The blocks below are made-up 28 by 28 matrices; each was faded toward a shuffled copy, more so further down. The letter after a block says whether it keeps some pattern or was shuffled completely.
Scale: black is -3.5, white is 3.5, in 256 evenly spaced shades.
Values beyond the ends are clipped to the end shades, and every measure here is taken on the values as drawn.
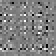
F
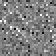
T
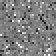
T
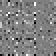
F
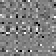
F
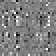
F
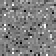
T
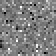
T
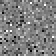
T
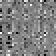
F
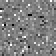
T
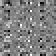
F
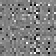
F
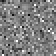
T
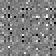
F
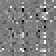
F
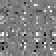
F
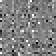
F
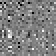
F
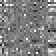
F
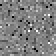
T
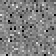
T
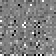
F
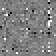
F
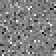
T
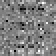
F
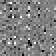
F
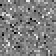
T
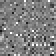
F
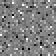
T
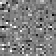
F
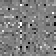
F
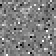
T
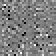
F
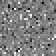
T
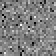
T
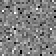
T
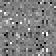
F
